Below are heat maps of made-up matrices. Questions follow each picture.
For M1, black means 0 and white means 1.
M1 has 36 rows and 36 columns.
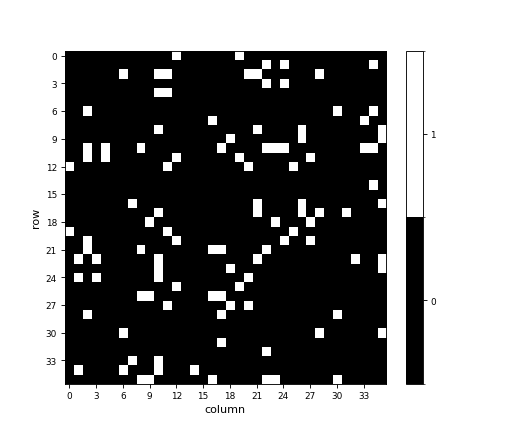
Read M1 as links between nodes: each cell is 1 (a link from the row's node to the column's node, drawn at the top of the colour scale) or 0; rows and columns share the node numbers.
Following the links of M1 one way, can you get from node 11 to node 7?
yes
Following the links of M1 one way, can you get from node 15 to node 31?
no
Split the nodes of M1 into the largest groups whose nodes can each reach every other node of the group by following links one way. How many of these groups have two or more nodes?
1
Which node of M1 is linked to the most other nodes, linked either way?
node 10
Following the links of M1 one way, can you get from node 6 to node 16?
yes
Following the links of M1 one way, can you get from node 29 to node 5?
no
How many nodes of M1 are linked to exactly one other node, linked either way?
3
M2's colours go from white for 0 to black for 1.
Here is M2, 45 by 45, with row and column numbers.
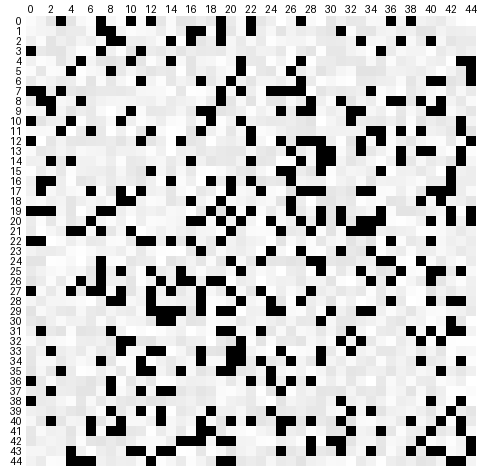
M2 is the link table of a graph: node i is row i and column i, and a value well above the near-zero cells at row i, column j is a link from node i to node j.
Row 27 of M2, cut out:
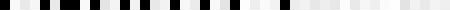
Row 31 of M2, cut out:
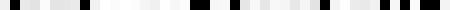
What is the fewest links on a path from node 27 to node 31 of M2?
2
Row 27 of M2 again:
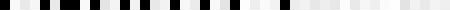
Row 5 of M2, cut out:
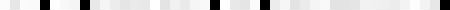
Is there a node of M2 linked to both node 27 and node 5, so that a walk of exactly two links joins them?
yes
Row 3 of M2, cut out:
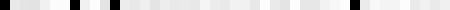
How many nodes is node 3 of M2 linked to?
4
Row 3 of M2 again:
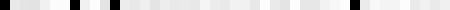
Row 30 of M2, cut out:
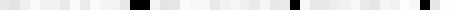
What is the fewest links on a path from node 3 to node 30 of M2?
4
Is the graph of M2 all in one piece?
yes
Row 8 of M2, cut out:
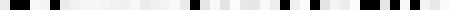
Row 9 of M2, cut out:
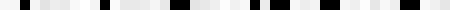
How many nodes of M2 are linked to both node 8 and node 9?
3
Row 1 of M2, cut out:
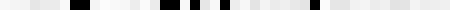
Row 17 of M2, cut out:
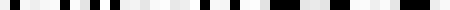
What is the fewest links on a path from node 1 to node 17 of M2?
1
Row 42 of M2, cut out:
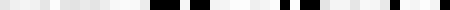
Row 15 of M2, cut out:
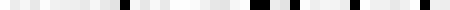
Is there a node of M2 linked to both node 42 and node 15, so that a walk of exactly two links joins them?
no
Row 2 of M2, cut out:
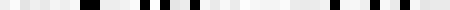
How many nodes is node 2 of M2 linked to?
8
